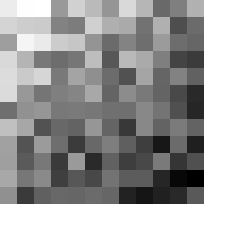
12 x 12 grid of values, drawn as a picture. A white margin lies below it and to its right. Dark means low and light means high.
There is an overall slope up to the top left. The top left is the ninth with the highest average. Overall the values sit about 50% of the way up the scale. The ninth with the lowest average is the bottom right. There are no regular stripes. Neither half mirrors the other.
